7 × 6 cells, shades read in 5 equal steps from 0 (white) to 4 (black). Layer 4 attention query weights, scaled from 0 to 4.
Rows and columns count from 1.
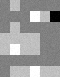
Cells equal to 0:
3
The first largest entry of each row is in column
1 6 1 5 5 1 1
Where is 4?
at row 2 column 6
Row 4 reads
1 1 1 1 2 2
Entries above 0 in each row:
6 5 6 6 5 6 5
